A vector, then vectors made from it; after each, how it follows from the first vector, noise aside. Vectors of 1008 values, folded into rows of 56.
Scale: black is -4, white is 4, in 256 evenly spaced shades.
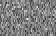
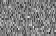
reversed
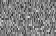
reversed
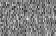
sign-scrambled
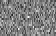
reversed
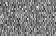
sign-scrambled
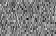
sign-scrambled
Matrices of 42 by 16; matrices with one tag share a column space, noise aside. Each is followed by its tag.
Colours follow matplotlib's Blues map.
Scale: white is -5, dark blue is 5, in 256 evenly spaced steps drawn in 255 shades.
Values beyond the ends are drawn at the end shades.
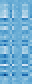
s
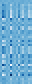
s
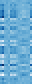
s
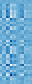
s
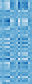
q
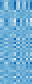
q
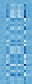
s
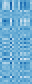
q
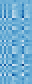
s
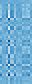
s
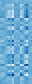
s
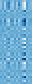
q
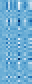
q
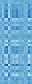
s
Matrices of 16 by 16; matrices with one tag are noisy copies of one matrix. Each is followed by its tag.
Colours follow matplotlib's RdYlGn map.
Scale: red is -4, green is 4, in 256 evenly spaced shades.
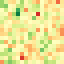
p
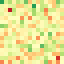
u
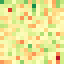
u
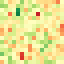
p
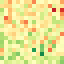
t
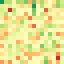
u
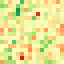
p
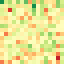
u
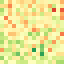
t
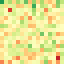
u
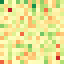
u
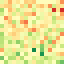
t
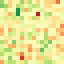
p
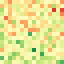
t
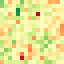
p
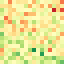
t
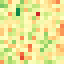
p
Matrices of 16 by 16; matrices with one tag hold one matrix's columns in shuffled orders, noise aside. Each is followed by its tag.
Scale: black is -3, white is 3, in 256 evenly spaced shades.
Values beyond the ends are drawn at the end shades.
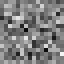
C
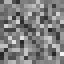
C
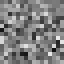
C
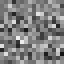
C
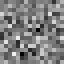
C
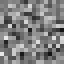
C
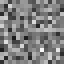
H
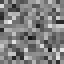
H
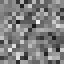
H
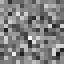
C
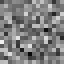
C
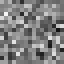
C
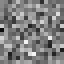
C
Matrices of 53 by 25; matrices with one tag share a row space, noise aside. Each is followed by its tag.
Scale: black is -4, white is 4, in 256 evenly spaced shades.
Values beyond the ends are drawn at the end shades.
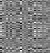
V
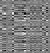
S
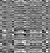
S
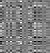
V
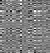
V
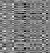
S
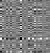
V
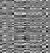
S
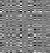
V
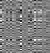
V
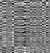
S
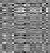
S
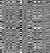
V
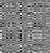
V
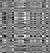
S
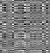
S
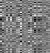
V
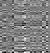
S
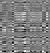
S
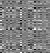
V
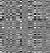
V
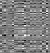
S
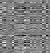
S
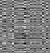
S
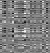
S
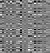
V
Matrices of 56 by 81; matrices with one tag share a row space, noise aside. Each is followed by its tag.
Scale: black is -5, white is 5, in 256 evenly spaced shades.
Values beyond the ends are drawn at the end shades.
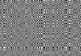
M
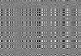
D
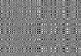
D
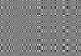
D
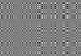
D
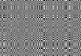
M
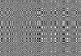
D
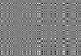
D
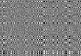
M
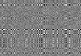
M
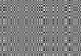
M
